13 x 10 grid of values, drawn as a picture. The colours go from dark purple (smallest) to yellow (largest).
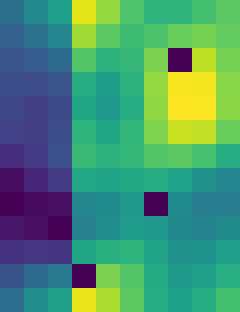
Three lone cells stand out, each far lower than its neighbours. The right part is higher, past a seam about 30% of the way across. The ninth with the lowest average is the middle left. On average the colour sits 50% of the way up the scale.
